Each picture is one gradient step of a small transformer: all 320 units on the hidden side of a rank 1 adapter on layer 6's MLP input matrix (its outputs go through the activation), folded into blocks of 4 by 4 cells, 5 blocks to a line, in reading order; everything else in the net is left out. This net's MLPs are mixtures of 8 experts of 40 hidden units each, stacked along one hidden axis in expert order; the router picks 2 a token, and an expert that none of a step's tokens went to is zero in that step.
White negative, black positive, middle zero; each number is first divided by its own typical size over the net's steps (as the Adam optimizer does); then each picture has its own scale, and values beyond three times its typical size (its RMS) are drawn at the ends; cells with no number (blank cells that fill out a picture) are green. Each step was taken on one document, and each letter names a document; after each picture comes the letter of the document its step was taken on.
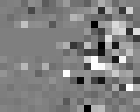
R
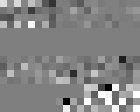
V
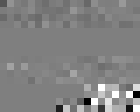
V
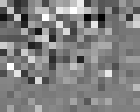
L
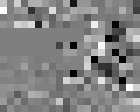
R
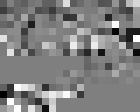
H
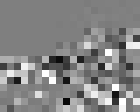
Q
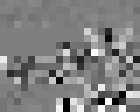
Q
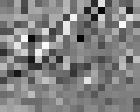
L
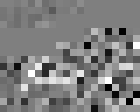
Q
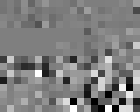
Q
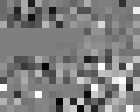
Q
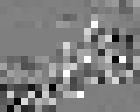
H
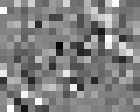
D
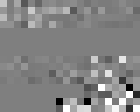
V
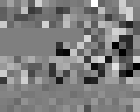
D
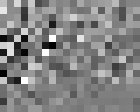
D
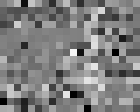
D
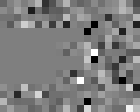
R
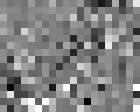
D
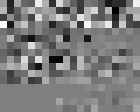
L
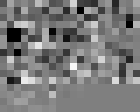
L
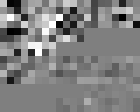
L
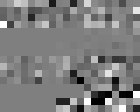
V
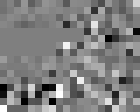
H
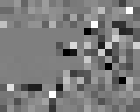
R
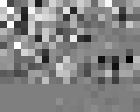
L
